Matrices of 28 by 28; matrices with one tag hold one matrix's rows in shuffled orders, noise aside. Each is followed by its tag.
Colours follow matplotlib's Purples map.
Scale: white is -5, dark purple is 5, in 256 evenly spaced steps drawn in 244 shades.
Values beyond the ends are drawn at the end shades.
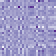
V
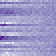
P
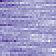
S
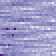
S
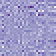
V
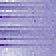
P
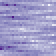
S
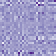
V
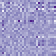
V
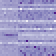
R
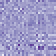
V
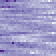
S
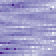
S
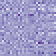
V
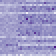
R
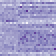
R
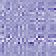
V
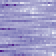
S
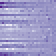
P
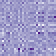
V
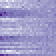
P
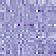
V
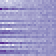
P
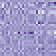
V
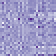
V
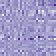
V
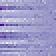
P
